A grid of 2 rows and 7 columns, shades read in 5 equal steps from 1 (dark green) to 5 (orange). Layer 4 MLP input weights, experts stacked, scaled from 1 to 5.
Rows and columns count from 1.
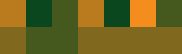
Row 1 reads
4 1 2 4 1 5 2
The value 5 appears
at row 1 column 6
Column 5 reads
1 3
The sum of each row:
19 19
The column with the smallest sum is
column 2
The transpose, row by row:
4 3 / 1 2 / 2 2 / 4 3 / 1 3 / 5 3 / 2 3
